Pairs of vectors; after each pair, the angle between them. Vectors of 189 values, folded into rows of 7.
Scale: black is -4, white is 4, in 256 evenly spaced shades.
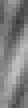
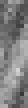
nearly parallel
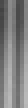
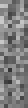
partly opposed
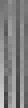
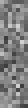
orthogonal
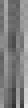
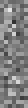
orthogonal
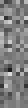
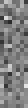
nearly opposite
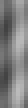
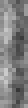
nearly opposite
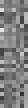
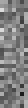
nearly parallel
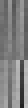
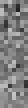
orthogonal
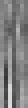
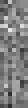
partly opposed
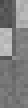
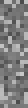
orthogonal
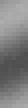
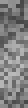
partly opposed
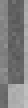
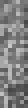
partly opposed
